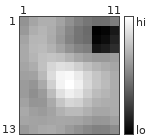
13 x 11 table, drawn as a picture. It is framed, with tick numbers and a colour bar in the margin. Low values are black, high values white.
No regular stripes run through it. The top right is the roughest part. The ninth with the lowest average is the top right. The centre is the ninth with the highest average. Neither half mirrors the other. An odd patch, lower than its surroundings, sits in the top right.
